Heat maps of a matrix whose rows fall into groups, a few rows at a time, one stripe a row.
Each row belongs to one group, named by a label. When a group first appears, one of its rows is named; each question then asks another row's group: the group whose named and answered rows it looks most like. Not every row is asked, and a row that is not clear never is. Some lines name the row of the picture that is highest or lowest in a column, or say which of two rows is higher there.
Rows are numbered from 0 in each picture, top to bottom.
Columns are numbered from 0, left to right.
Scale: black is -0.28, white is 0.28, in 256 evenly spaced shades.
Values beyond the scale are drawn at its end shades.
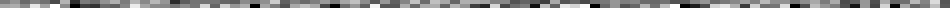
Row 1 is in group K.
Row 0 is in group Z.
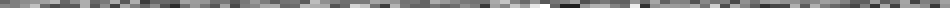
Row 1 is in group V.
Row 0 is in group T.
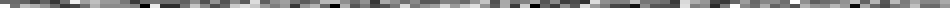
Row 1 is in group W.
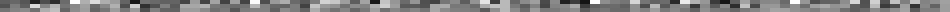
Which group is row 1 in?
T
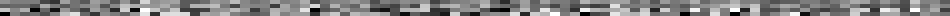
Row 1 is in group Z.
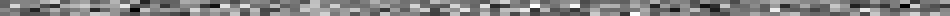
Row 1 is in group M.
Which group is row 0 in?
T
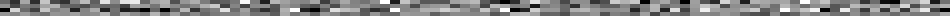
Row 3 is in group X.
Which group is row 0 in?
M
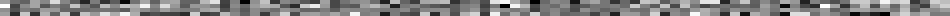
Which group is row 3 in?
V
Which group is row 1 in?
X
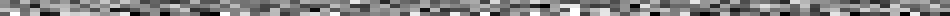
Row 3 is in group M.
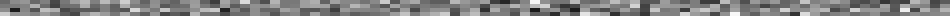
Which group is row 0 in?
M
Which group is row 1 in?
V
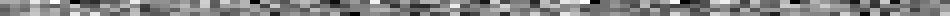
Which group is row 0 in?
K
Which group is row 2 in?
T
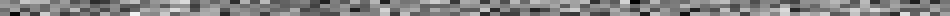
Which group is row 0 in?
K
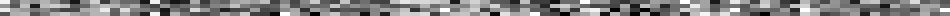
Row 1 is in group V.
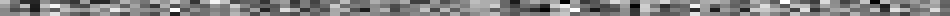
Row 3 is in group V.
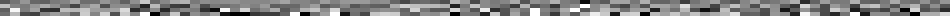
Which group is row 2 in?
M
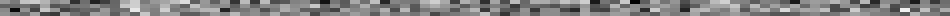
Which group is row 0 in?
K
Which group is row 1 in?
Z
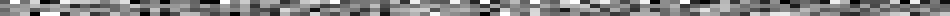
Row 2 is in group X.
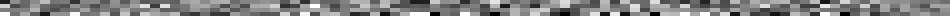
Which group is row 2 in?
V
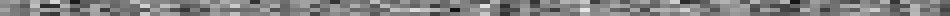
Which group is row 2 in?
W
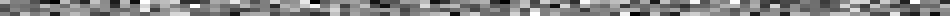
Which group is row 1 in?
Z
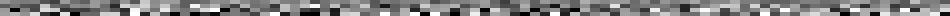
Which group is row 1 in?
Z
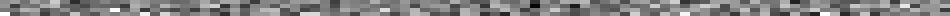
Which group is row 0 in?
K
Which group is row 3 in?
X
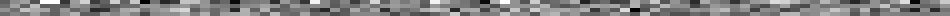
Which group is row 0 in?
T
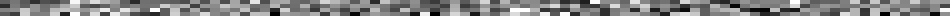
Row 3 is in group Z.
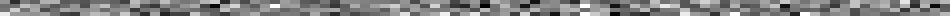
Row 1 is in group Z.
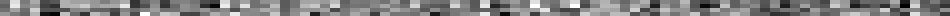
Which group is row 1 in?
M
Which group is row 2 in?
V
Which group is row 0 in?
M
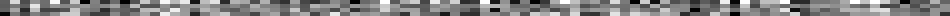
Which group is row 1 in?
T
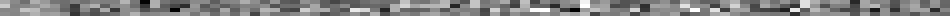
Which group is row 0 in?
W
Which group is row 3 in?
K
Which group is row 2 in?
V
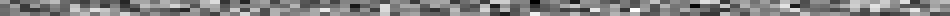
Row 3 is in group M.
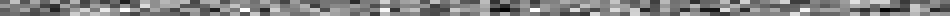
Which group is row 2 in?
M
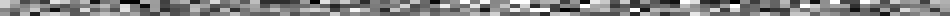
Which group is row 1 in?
W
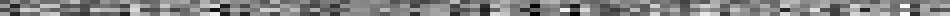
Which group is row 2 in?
Z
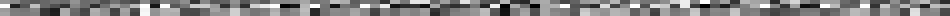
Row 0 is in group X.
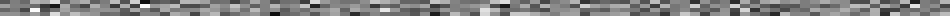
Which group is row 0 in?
T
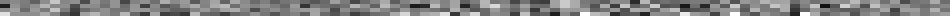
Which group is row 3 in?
W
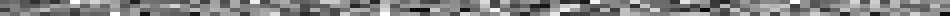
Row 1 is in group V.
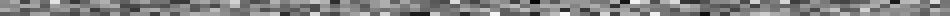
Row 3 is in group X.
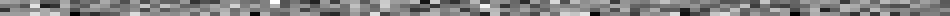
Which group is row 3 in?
K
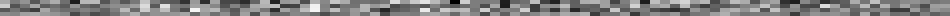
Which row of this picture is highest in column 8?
0
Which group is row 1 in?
X
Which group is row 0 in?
W
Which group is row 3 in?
K
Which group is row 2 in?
Z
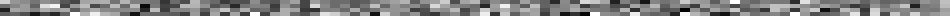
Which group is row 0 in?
W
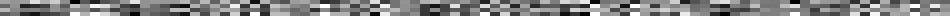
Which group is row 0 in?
K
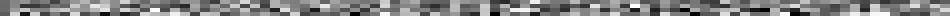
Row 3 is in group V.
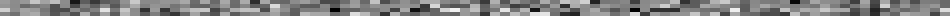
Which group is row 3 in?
V
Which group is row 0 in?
K
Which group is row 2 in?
W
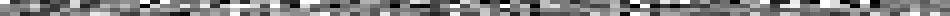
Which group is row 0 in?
X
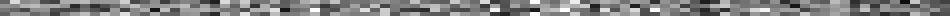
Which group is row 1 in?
K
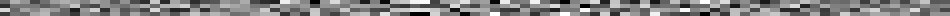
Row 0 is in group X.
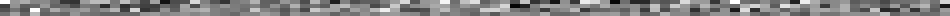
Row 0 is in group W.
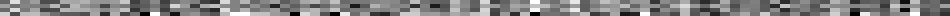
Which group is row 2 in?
M
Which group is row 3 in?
W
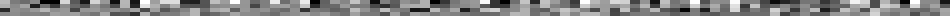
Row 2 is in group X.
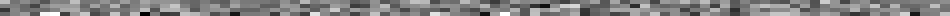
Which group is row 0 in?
X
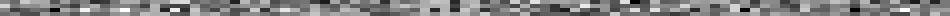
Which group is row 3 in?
Z
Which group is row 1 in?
W
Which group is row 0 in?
K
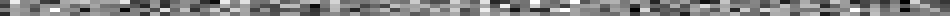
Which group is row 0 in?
M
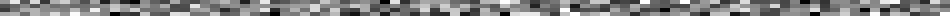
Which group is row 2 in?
Z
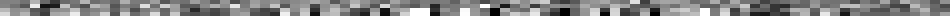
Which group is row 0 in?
V
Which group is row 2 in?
X
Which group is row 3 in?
X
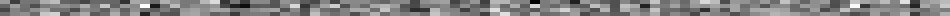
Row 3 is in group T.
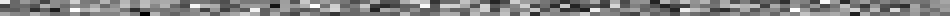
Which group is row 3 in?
W
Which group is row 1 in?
Z
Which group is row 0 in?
X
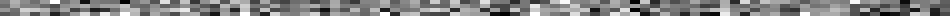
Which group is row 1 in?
M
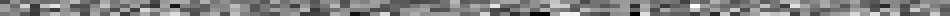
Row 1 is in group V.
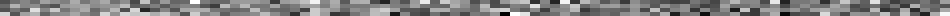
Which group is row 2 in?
T
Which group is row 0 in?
Z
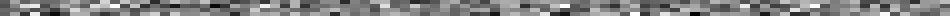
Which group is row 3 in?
V
